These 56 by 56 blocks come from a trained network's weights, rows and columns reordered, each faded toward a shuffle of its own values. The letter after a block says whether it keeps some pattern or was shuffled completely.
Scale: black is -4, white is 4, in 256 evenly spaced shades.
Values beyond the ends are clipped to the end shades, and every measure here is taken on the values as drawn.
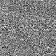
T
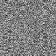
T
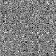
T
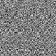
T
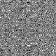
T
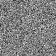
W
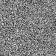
W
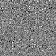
T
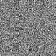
T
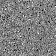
W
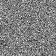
W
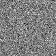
W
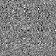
T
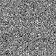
T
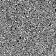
W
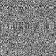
T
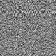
T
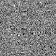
T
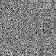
T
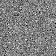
W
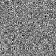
T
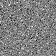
W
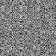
T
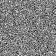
W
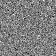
W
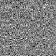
T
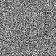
T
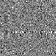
T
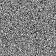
W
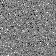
W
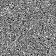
W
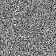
W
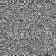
T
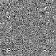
T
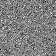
W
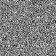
T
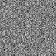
T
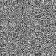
T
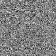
T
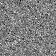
W
